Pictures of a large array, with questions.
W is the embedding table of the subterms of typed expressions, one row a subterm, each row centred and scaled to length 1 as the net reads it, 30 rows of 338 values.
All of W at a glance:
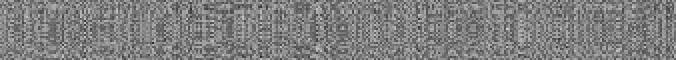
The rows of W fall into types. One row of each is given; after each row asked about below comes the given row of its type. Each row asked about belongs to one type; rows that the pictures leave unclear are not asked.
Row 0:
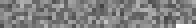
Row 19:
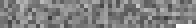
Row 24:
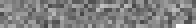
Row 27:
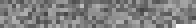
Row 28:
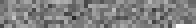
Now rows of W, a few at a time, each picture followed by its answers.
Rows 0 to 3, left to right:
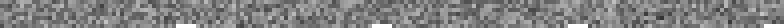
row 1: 28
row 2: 27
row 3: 19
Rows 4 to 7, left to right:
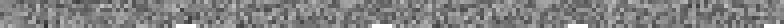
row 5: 28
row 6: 28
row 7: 19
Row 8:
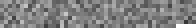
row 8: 19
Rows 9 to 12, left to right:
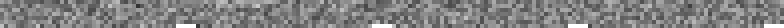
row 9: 0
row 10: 28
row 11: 24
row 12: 0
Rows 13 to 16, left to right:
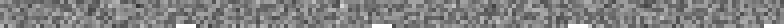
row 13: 0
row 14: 0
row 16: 24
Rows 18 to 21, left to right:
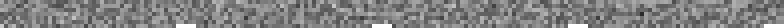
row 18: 24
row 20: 0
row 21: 28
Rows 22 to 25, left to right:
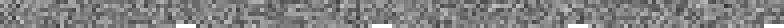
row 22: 24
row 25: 0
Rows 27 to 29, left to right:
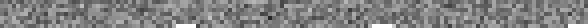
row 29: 24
